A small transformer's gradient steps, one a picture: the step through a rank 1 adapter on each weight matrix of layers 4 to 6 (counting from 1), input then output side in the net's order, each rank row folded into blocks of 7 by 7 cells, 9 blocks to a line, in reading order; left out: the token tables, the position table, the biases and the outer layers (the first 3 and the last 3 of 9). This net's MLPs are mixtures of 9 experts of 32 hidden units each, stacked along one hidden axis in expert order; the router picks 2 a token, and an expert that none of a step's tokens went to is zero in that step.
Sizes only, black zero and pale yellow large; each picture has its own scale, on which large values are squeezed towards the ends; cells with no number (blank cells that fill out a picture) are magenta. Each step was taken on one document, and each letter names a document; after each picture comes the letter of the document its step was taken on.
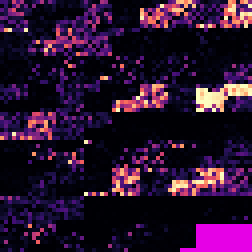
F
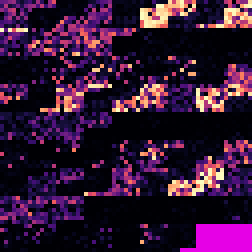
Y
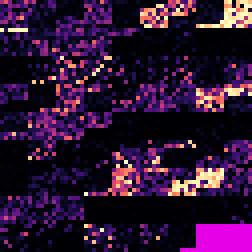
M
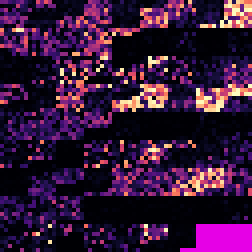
M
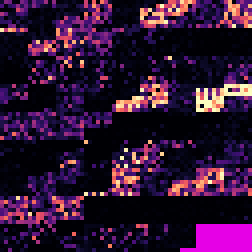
F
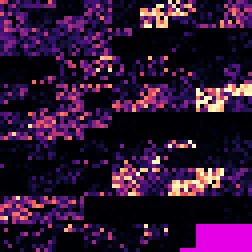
M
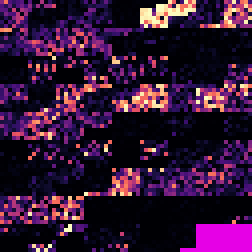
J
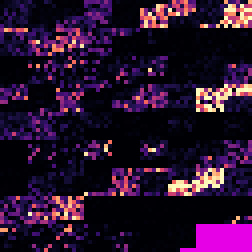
J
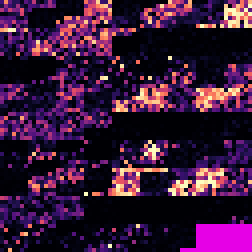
F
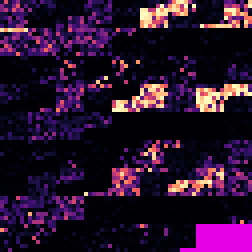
Y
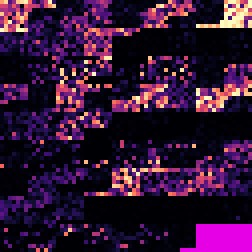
M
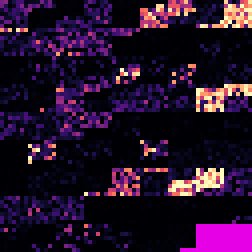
J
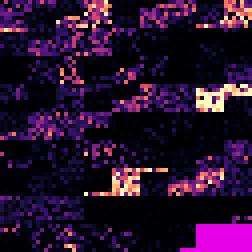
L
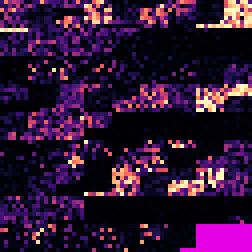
F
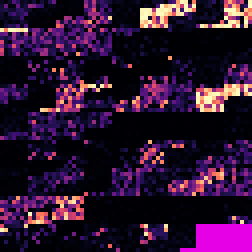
Y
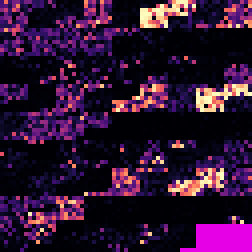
Y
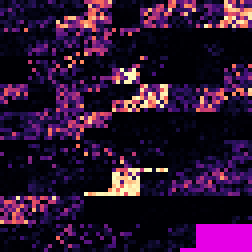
L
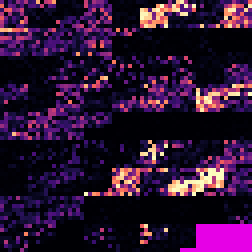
Y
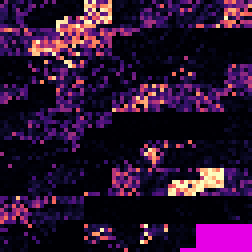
Y
